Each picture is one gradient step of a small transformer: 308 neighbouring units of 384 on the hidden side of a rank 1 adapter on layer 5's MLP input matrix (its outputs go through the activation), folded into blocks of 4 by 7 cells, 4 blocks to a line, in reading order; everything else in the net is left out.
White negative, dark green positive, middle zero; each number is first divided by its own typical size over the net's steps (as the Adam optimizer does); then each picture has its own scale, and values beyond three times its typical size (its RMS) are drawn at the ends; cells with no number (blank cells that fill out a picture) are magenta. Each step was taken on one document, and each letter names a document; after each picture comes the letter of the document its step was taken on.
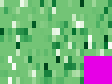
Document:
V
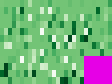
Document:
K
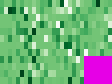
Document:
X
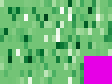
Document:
X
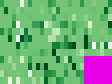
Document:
V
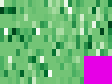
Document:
X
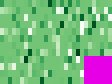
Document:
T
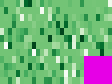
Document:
K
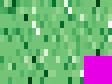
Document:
X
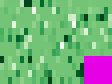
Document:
V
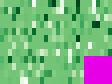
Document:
T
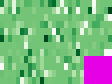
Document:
T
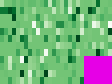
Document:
X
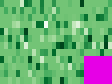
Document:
V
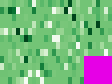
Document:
T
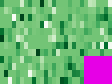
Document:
V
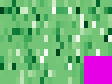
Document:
X
